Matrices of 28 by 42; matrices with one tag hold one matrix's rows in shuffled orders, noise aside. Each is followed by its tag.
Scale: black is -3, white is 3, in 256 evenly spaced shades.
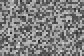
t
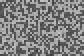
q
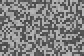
t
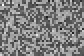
t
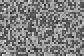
q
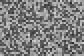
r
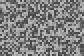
q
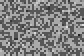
r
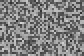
q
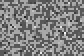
t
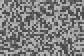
r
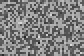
q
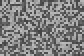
t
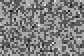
r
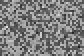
t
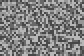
q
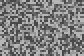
r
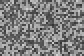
r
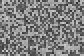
q
